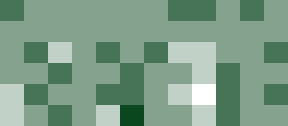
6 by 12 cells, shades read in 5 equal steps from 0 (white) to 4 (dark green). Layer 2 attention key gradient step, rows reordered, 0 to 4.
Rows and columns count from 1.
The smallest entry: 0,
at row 5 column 9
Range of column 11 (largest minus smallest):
1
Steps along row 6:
up up down down up down same down up down same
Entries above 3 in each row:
0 0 0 0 0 1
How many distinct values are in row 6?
4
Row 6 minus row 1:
-2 0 1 0 -1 2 0 -1 -2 1 -1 0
